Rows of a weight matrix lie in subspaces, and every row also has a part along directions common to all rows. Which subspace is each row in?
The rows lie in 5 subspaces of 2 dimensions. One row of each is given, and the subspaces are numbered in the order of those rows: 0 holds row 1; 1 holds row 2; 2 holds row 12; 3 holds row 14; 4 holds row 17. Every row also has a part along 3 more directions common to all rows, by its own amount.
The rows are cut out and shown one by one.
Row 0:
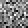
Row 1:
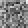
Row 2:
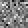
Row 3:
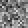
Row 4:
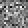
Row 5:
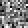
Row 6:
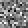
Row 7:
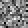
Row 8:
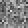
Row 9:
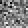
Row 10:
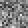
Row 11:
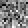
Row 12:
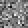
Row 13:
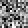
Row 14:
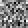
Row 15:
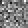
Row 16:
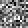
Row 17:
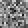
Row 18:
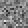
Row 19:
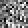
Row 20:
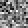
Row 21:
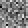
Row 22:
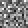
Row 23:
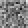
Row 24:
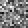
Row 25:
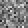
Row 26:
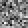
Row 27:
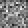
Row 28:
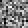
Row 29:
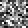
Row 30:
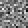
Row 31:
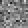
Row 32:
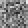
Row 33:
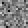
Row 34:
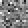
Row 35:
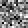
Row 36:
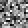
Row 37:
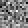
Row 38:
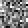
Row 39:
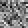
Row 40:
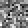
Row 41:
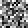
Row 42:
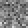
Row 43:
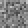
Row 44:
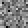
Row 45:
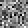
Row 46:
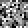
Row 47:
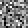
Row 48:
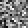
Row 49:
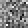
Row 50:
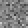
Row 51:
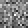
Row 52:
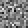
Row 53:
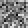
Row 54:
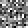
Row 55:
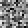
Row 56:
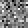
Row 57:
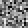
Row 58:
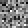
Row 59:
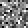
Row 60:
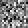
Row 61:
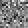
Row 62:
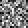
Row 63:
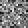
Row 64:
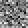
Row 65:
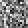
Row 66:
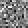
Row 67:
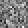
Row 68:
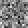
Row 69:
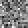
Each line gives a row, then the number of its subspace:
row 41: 3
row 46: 2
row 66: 4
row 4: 0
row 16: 4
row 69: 1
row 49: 1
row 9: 4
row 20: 0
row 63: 3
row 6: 3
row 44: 4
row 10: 2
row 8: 1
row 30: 3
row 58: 0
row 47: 4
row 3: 1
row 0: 2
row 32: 0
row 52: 3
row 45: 2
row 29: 1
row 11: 2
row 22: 4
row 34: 4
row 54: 0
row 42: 2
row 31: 4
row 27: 0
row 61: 1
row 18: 0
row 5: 1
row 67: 1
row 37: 0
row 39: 1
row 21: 0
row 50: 2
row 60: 3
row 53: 0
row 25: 1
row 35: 3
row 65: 4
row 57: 3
